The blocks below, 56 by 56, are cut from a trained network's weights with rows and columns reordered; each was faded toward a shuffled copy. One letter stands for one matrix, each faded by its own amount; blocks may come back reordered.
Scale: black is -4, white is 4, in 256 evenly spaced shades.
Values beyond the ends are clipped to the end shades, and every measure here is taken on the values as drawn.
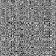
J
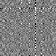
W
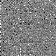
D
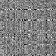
J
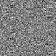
D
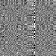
W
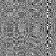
W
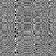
W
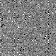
D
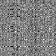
J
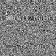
D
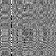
W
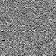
D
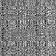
J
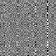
W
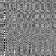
W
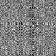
J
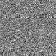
D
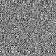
D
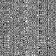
J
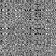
J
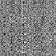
J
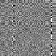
W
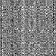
J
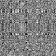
J
